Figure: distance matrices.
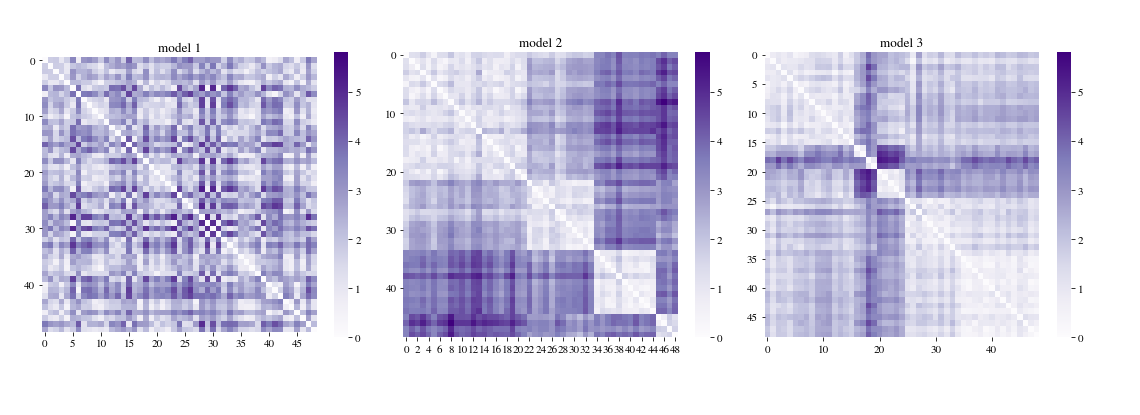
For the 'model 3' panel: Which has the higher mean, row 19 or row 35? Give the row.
19
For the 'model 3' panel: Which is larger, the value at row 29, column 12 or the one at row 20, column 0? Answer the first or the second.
the second
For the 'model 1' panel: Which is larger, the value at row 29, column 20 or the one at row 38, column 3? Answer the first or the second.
the second
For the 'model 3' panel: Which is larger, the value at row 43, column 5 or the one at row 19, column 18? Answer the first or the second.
the first
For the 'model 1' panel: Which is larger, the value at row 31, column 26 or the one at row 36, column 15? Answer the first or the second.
the second
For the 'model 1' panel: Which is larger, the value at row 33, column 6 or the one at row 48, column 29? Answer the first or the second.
the first
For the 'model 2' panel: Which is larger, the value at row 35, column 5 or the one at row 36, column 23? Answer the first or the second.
the first
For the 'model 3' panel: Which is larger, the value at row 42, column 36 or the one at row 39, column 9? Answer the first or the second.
the second
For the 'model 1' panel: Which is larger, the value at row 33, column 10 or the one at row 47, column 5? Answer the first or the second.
the first
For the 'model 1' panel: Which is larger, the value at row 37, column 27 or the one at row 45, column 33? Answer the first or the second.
the second
